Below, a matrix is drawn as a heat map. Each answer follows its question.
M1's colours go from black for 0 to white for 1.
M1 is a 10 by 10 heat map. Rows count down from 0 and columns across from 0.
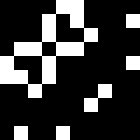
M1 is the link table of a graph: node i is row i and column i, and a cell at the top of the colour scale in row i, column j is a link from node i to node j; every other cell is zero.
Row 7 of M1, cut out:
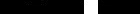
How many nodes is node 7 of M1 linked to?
1
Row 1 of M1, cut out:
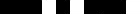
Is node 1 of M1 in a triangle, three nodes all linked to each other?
yes
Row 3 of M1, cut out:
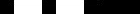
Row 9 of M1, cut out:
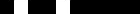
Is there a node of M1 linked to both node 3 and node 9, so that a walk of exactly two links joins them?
yes
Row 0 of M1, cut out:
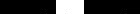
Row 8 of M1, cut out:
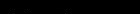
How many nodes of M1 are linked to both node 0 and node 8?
0
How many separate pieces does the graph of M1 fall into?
2
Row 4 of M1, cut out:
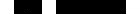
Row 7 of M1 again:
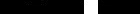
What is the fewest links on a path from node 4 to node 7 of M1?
4
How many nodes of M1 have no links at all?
1
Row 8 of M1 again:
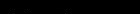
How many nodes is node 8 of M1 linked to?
0
